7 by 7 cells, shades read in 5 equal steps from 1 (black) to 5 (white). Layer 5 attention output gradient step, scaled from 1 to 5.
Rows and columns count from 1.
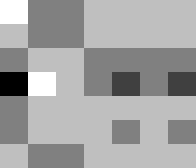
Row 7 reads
4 3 3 4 4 4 4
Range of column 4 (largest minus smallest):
1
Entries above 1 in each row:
7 7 7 6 7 7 7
